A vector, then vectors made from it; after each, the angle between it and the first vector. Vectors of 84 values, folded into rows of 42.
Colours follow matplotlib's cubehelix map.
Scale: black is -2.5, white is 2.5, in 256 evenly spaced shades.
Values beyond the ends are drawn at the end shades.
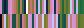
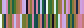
nearly opposite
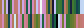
partly opposed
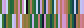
nearly opposite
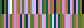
partly aligned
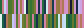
nearly opposite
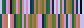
orthogonal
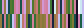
partly opposed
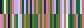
partly opposed
